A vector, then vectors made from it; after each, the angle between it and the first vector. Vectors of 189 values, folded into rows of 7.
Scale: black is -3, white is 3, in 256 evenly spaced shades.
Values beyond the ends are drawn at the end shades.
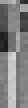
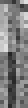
nearly opposite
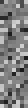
orthogonal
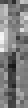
nearly opposite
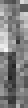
nearly opposite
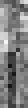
nearly opposite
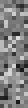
orthogonal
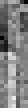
nearly parallel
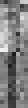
nearly opposite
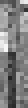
nearly opposite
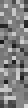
orthogonal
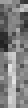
nearly parallel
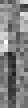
nearly opposite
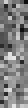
partly aligned
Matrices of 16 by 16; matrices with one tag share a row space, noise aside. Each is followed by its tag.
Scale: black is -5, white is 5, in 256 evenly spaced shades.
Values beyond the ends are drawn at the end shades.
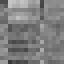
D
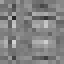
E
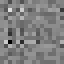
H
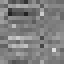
D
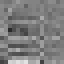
D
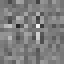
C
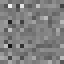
H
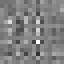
C
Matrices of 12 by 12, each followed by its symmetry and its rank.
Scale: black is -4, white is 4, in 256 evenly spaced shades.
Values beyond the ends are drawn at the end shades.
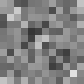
symmetric, full rank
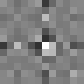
symmetric, rank two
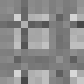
symmetric, rank two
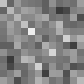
symmetric, full rank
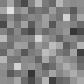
symmetric, full rank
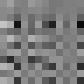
neither, rank two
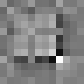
symmetric, rank two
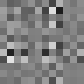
antisymmetric, rank two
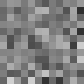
antisymmetric, rank two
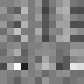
neither, rank two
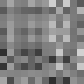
antisymmetric, rank two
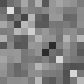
symmetric, full rank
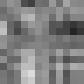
antisymmetric, rank two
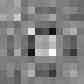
symmetric, rank two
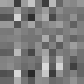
neither, rank two
